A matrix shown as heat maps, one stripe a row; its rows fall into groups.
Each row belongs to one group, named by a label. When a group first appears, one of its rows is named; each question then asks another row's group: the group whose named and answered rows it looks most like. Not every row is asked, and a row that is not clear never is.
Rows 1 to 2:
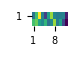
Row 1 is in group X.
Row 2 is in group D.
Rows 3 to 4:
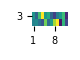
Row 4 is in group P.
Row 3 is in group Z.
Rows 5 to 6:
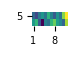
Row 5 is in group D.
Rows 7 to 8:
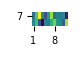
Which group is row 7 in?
X
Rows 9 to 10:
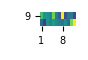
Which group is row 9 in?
D
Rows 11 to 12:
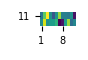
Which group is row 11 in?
X
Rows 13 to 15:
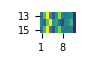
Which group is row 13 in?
X
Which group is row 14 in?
Z
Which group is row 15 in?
X
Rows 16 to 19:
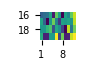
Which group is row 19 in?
D
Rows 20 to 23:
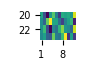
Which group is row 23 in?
P
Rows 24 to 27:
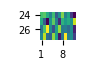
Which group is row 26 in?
X
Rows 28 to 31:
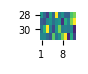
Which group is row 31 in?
P
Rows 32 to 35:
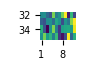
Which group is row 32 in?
P
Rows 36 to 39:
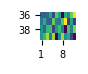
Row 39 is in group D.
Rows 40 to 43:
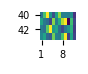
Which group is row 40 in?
X
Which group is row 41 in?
P
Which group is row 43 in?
P
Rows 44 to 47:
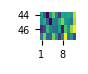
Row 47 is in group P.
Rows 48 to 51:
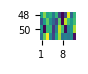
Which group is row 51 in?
X
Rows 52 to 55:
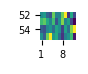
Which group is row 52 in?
P
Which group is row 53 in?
D
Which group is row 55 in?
Z
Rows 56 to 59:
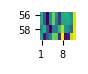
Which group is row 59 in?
D
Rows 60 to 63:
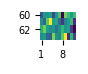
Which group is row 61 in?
Z
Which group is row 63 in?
P
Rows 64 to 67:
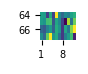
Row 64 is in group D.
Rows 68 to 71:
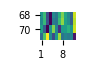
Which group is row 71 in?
X
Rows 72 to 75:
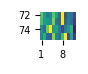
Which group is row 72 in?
D
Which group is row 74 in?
Z
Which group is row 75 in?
P
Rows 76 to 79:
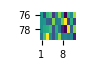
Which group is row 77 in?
P
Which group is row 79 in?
X
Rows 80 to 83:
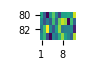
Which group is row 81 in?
P
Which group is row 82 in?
X
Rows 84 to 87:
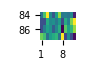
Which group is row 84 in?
X
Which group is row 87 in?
D
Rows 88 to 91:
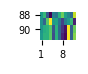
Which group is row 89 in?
Z
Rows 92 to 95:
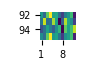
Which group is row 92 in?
Z
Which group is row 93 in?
P
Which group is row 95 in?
Z
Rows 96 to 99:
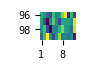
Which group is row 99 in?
X
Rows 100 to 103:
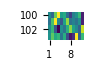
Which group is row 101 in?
X
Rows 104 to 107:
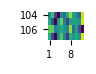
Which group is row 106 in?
D
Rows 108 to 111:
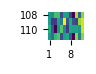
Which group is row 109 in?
D
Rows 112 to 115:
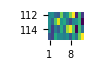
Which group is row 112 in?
P
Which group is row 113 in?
Z
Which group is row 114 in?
P
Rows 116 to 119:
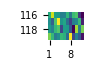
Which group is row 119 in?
D
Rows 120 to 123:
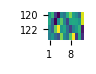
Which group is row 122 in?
Z
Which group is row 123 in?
P
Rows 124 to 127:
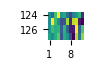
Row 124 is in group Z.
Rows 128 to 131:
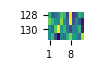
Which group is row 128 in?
D
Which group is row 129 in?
D
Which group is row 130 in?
Z
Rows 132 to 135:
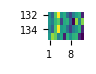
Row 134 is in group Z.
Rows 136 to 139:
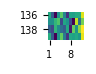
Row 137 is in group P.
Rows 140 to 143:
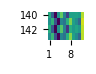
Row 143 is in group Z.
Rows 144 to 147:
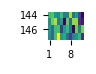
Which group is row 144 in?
D
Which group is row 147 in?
Z
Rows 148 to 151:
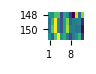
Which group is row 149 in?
X
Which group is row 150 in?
X
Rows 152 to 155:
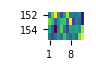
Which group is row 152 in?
X
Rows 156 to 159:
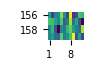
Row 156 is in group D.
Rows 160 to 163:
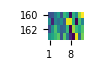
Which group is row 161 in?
P
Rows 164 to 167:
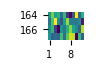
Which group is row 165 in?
X
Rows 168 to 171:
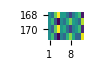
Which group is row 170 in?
Z
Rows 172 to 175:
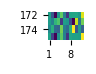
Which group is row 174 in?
P
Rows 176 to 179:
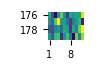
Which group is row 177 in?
Z
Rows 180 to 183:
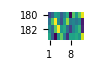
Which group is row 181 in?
X
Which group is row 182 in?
Z
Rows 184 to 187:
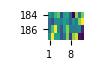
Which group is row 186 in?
X
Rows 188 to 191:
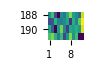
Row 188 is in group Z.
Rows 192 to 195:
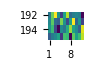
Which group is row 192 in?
X
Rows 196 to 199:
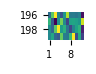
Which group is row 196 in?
X
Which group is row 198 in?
Z
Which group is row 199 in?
P
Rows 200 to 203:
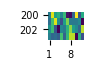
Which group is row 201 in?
X
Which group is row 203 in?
P
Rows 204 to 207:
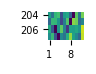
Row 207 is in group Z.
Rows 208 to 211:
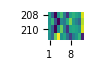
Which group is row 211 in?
Z
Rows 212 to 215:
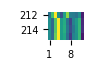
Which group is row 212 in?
X
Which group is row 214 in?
Z
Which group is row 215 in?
Z
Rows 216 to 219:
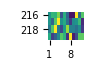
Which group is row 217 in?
Z
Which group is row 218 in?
X
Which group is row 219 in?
D
